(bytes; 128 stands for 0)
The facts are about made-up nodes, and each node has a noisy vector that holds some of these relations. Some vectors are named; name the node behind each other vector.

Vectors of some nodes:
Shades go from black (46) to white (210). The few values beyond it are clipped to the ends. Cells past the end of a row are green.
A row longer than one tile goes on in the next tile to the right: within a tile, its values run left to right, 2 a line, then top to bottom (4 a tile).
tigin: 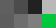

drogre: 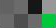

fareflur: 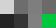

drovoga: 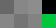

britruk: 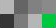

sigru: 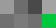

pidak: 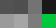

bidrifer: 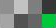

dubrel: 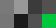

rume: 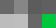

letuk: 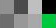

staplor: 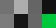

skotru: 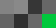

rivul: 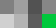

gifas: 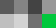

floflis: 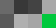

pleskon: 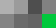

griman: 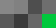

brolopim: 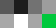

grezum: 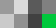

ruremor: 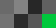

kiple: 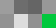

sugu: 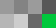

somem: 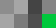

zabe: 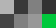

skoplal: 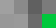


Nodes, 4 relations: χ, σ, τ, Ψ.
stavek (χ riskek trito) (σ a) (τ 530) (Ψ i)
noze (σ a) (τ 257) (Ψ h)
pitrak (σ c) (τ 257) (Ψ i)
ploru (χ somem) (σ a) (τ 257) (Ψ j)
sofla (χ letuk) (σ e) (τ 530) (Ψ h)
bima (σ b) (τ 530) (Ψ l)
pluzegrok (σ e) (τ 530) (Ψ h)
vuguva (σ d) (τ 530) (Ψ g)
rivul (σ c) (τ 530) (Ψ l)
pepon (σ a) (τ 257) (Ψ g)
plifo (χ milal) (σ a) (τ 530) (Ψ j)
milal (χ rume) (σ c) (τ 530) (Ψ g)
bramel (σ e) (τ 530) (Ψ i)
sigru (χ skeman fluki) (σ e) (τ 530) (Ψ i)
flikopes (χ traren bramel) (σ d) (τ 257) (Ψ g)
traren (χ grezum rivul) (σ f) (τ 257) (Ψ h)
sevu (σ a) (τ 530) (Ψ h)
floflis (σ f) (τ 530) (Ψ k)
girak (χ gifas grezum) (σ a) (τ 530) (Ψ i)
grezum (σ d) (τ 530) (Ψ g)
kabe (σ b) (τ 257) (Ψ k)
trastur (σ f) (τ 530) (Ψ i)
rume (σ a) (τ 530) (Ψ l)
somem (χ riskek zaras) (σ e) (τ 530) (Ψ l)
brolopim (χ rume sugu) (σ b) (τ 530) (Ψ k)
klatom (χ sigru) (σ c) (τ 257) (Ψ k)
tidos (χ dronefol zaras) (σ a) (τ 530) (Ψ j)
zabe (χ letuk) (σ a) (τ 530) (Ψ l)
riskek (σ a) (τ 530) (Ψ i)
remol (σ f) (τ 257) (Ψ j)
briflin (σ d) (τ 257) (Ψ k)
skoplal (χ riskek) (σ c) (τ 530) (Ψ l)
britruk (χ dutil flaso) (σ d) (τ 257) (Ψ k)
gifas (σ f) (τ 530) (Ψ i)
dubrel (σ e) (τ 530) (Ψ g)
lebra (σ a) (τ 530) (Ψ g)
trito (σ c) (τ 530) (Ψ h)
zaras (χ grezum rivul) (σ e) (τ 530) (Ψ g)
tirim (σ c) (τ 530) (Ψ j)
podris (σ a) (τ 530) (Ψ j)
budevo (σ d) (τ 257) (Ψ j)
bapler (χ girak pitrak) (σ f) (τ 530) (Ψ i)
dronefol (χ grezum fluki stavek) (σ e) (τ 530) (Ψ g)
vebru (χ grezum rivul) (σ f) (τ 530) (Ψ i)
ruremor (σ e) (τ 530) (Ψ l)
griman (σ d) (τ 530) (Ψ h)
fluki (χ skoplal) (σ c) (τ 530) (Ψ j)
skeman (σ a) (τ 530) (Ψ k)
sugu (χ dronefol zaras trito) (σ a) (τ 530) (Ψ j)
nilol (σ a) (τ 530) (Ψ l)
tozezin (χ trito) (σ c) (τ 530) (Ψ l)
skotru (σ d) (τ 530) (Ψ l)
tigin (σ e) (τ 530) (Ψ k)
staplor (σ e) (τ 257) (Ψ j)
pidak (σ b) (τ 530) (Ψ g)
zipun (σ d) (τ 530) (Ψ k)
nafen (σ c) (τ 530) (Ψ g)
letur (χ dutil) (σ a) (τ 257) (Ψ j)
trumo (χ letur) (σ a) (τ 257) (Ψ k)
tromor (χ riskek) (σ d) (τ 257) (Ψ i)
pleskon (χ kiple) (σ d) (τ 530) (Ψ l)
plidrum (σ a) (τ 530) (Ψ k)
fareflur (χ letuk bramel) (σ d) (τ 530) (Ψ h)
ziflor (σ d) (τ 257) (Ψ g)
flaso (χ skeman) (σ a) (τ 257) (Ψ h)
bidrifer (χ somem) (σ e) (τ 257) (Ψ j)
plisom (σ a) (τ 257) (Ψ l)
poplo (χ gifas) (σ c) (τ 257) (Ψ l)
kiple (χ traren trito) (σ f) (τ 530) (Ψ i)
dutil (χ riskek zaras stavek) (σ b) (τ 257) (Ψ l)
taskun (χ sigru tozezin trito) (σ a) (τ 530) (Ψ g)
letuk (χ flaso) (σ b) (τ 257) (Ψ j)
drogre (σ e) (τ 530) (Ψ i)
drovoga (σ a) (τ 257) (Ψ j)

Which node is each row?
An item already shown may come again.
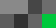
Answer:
griman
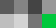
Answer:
gifas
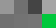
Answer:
sigru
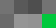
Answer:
trastur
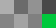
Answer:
taskun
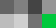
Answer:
gifas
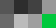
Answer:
plidrum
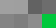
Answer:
tromor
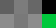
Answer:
plisom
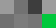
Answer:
sigru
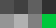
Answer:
bima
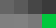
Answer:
nilol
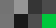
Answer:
dubrel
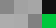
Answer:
ploru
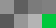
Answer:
klatom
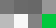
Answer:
riskek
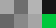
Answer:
flaso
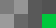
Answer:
milal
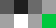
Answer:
brolopim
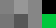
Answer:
remol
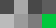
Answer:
pitrak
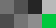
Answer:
zipun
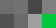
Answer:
briflin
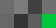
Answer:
pluzegrok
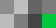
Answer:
zaras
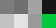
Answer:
dutil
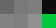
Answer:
noze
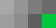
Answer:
fluki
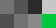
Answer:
zipun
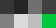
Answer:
kabe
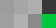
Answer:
traren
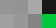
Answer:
letur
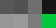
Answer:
pidak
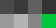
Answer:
bima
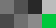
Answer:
zipun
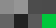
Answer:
vuguva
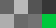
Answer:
poplo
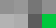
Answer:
trito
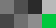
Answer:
zipun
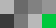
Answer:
britruk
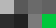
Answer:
sofla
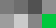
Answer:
bapler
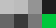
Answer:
flikopes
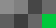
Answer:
griman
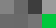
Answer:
bramel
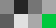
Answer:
skeman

